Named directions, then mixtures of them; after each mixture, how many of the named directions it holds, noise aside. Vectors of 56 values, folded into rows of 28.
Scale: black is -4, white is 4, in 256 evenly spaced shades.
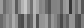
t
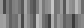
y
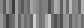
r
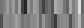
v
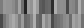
two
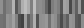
one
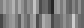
three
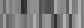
two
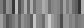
two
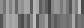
two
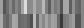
three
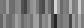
two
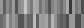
one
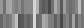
three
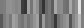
one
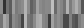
two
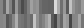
two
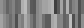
three
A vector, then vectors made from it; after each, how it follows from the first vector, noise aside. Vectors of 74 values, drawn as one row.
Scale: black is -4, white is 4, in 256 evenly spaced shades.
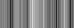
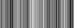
copied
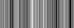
copied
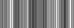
negated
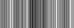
negated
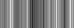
negated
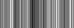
negated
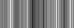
negated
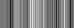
copied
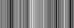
copied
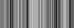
copied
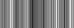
negated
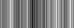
negated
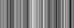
copied
